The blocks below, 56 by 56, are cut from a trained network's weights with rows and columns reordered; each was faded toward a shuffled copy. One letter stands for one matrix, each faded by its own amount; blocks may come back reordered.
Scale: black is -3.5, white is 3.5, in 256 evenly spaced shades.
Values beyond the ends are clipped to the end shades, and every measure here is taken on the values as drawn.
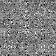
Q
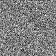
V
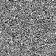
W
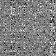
Q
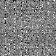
Q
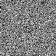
V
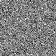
V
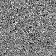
V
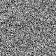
V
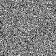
W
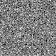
V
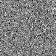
V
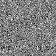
W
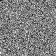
W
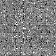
Q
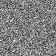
V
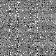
Q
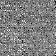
Q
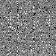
Q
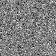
V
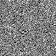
V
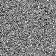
V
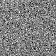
V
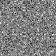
W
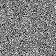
W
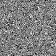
W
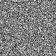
W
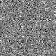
W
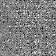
Q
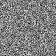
W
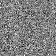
W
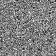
V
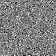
W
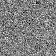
V
